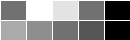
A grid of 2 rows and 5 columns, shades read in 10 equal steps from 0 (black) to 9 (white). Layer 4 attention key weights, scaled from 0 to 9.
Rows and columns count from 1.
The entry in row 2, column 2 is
5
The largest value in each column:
6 9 8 4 0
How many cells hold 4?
3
